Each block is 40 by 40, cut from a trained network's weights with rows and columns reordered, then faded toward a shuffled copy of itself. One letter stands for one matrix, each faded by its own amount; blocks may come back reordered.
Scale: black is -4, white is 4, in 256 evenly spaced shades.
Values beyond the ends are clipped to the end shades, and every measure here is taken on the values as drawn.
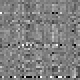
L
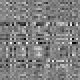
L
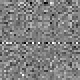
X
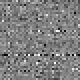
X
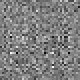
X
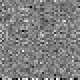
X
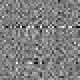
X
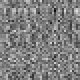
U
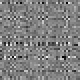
L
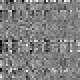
L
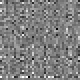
L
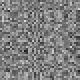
U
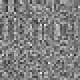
U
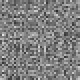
U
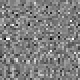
X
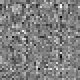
X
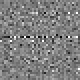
X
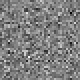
X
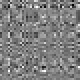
L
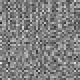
U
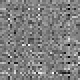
L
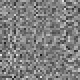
U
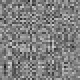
U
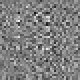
U
